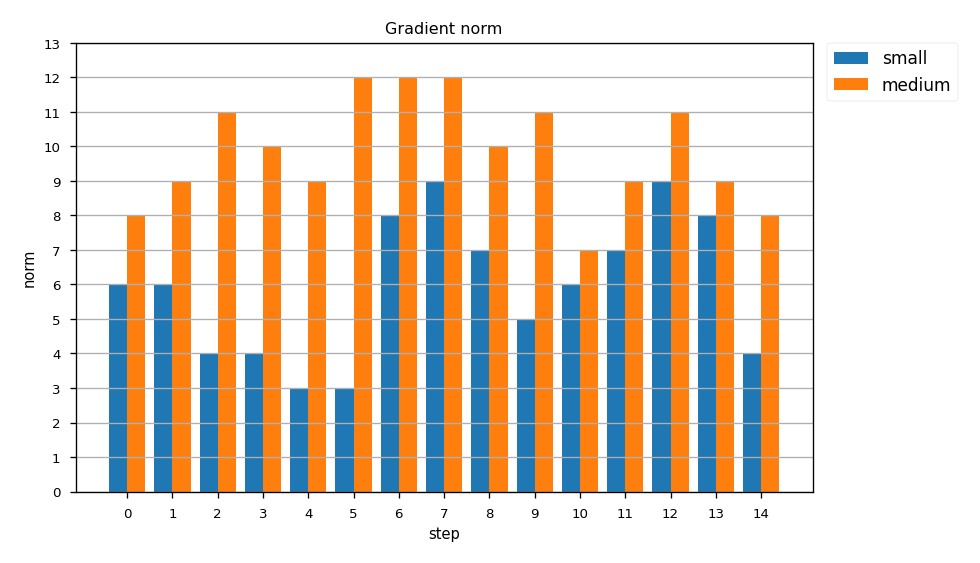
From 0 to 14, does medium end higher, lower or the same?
the same
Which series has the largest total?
medium
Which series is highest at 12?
medium
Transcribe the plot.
Title: Gradient norm
x-axis: step, ticks 0 1 2 3 4 5 6 7 8 9 10 11 12 13 14
y-axis: norm, ticks 0 1 2 3 4 5 6 7 8 9 10 11 12 13
Legend: small, medium
Values:
small: 6 6 4 4 3 3 8 9 7 5 6 7 9 8 4
medium: 8 9 11 10 9 12 12 12 10 11 7 9 11 9 8
